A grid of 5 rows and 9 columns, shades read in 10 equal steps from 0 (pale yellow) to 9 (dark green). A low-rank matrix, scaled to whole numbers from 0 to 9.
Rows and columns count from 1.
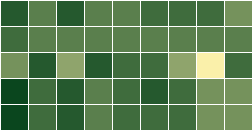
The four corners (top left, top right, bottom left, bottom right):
8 5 9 5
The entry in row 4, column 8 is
5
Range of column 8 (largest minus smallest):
7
